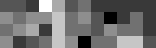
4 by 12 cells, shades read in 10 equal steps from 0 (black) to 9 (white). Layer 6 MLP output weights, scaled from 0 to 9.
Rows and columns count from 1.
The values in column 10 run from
2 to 7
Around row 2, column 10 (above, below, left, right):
2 4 0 4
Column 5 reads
6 7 7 7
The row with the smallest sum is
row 1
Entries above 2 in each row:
6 9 10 10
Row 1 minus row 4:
-2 1 -1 5 -1 -2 4 -2 -2 -5 -5 -1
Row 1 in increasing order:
2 2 2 2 2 2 3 3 3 4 6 9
